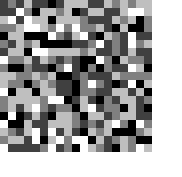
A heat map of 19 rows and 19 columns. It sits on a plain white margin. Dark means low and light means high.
No single row or column stands out from its neighbours. Neither half mirrors the other. There are no regular stripes. There is no overall slope. No seam splits the table.
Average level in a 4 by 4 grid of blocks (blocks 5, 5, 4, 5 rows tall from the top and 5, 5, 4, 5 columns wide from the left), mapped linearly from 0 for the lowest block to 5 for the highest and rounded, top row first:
4524
4103
5131
3432
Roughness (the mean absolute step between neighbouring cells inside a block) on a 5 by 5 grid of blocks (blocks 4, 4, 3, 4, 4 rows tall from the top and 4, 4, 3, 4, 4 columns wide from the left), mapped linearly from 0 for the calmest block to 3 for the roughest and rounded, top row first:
2 1 1 1 1 | 2 2 1 3 1 | 0 1 1 1 2 | 2 2 2 1 1 | 1 3 2 2 2
